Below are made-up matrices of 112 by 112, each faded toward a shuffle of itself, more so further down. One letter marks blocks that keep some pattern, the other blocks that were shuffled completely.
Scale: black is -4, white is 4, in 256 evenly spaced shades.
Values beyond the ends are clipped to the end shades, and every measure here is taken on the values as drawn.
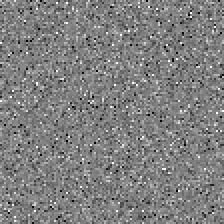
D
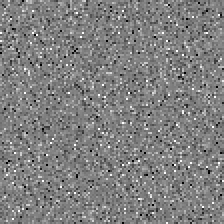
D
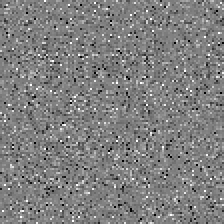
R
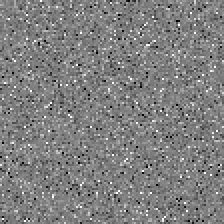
D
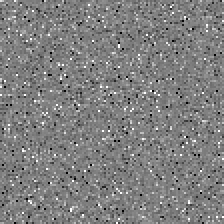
D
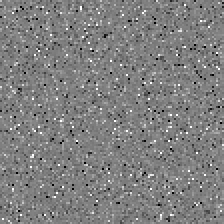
D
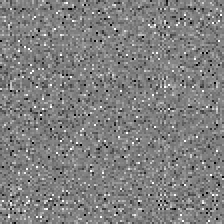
R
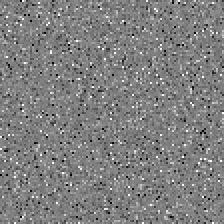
D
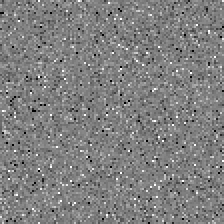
D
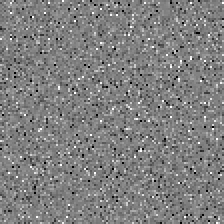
D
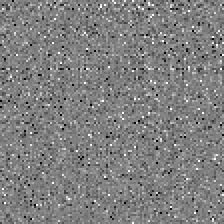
R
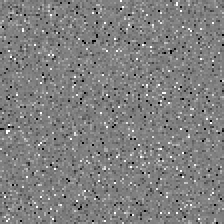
D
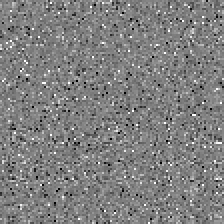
R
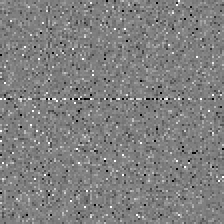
R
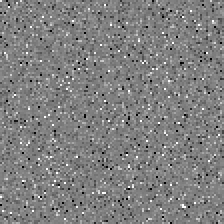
D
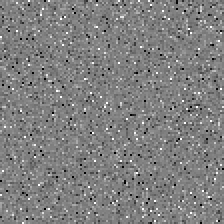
D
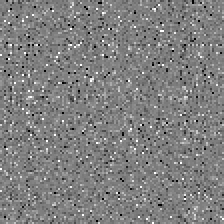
R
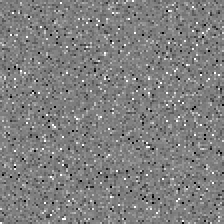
D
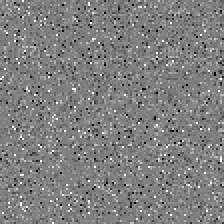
R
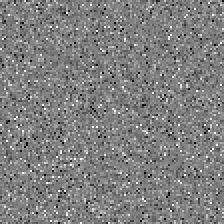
D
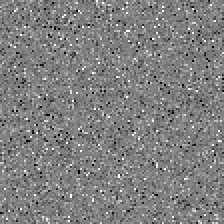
D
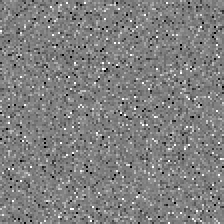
D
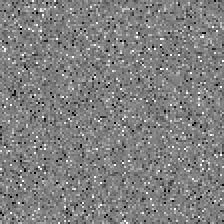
D
